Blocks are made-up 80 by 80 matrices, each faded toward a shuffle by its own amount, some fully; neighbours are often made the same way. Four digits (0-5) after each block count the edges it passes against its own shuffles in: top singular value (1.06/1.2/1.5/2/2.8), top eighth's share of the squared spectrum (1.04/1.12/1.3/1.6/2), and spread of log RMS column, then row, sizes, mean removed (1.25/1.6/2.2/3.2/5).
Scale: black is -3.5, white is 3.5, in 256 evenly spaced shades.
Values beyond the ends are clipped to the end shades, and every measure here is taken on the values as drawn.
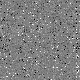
2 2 1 0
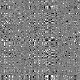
4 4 3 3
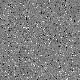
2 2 1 0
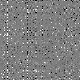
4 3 2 1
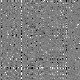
4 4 3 2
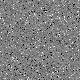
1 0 0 0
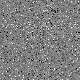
3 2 0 1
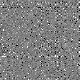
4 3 2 2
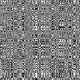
5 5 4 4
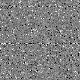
3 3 0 2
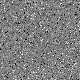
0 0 0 0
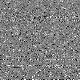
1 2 0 2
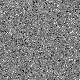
0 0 0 0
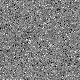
0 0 0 0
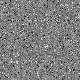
1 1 0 1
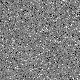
0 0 0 0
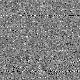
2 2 0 3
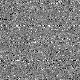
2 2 0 3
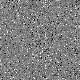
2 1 1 0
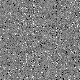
1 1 1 0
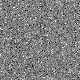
0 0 1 0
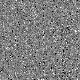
1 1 2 0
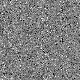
0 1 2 0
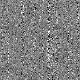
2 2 3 0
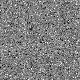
0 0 0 0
